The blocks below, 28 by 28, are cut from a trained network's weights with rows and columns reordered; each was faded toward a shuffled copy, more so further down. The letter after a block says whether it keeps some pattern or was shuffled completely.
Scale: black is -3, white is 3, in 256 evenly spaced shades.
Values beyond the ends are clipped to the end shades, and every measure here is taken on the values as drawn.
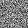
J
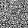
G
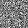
G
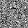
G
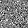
J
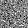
J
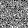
J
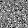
J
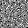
J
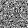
J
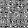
G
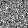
J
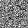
J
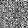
G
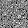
J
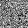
J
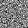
G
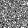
J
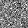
G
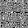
G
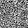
G
